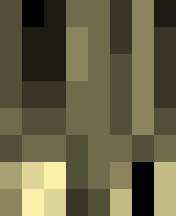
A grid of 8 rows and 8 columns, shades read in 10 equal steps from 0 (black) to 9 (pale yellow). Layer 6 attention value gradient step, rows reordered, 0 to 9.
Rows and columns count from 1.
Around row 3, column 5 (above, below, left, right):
4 4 5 3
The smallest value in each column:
3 0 1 2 3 2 0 1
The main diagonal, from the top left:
3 1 1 4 4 4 0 7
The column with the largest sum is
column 5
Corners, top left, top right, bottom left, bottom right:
3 1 5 7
